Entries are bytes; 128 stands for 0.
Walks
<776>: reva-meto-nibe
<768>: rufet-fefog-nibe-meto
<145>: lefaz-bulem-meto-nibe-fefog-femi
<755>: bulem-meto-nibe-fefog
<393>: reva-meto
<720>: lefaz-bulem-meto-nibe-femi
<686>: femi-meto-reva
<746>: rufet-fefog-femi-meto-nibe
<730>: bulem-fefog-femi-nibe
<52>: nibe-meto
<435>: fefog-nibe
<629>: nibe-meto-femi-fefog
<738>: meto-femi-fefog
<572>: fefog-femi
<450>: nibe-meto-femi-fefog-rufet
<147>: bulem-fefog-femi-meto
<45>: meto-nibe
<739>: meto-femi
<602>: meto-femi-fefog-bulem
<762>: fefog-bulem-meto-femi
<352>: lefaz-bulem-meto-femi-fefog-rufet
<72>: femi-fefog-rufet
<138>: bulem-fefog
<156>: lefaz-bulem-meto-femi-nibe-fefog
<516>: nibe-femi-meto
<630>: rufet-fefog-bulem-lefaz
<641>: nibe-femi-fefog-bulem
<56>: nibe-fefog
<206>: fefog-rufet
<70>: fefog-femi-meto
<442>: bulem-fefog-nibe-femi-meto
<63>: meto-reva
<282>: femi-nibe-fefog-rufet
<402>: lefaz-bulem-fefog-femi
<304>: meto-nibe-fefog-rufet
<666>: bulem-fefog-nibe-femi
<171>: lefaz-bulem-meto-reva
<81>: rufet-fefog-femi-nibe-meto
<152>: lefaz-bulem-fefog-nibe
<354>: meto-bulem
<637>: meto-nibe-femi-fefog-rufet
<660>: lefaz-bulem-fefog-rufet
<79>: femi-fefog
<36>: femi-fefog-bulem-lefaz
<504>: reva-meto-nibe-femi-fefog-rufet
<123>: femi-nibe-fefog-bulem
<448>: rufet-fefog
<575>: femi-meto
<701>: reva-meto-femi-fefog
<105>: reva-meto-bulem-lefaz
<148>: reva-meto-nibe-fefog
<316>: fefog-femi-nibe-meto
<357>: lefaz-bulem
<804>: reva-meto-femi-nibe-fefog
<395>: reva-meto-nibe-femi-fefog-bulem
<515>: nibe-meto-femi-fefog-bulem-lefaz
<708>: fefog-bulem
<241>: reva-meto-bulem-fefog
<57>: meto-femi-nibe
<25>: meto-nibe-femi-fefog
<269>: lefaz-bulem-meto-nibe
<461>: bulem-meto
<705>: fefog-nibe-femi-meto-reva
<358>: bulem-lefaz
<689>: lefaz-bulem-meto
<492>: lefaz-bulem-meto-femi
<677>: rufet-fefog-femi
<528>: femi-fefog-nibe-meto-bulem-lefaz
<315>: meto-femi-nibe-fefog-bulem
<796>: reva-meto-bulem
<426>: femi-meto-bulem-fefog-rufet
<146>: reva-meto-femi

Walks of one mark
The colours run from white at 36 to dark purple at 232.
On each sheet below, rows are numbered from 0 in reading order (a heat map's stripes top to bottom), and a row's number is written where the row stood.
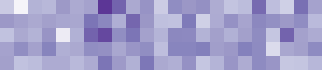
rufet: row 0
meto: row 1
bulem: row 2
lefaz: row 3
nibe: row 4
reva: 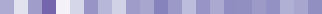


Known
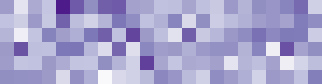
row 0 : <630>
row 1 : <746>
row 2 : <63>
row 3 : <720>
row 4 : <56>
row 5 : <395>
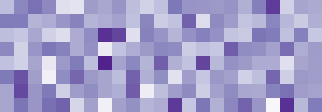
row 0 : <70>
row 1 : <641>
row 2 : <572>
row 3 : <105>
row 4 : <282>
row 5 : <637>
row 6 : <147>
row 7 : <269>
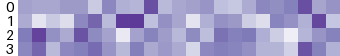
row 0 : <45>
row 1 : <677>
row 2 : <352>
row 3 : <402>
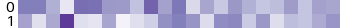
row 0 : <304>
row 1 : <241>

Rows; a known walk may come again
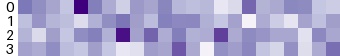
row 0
<515>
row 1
<755>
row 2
<72>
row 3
<504>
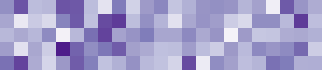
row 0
<145>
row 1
<677>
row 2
<138>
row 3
<630>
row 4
<315>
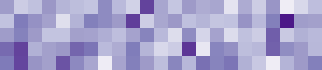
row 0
<56>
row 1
<730>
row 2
<25>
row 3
<602>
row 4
<352>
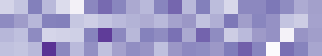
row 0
<435>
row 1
<52>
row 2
<206>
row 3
<171>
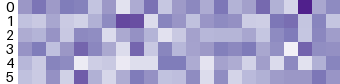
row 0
<152>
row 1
<572>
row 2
<81>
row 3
<492>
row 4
<804>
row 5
<746>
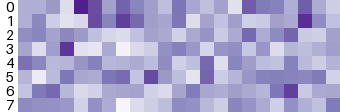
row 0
<528>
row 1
<666>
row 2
<516>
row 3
<241>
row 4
<641>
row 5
<63>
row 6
<316>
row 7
<395>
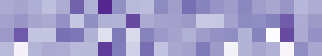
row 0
<123>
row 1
<45>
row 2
<720>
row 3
<448>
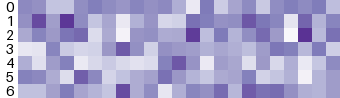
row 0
<739>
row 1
<689>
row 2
<269>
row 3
<705>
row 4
<148>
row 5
<450>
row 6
<575>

